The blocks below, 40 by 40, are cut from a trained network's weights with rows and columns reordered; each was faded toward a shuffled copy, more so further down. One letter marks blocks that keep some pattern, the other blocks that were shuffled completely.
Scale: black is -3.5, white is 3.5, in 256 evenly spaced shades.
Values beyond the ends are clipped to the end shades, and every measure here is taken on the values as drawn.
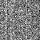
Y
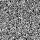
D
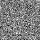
D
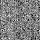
Y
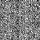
Y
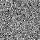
D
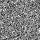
D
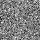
D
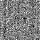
Y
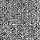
Y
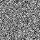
Y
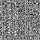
Y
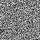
D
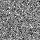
D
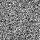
D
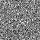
D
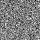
D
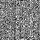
Y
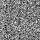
D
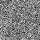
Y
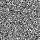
D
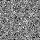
D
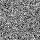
D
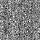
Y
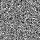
D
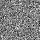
D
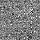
Y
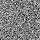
D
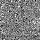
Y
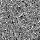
D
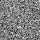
D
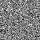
D
